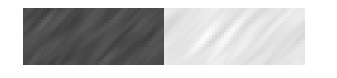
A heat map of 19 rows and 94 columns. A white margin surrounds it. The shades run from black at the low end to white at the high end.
It is made of 1 by 2 panels. Panel 1,1: low, slanting up to the right, faint in contrast. Panel 1,2: very high, slanting up to the right, faint in contrast.
